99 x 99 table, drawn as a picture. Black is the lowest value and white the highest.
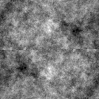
Lone odd cells: none. Symmetry: a half turn. Histogram: bell-shaped. Average level on the scale: 50%. Seam: none. Odd rows or columns: none.
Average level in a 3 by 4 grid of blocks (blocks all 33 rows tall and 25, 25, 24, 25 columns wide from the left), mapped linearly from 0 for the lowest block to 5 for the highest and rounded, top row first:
1 5 3 0
1 4 4 1
0 3 5 1
